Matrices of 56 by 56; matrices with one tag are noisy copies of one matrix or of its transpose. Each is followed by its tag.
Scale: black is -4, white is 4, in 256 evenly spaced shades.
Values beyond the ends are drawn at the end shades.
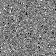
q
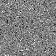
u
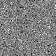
u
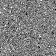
q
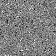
u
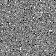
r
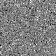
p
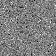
u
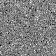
p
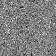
u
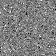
q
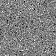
u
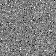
r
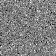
p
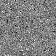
u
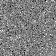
p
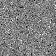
u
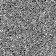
p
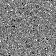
q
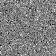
p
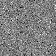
u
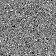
q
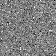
r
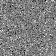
p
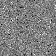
u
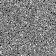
p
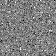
r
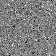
q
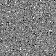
r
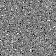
r
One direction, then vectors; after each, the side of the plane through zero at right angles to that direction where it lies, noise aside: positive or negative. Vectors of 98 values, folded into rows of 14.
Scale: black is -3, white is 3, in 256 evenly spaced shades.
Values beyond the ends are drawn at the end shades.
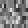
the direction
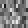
positive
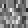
positive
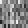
positive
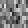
negative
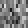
negative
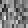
positive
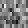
negative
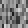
negative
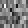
negative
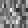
positive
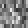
positive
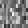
positive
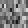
negative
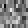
positive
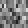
negative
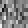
positive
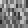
negative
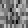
negative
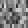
negative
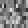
positive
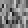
negative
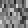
positive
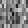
negative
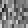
positive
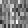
positive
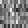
positive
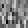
negative
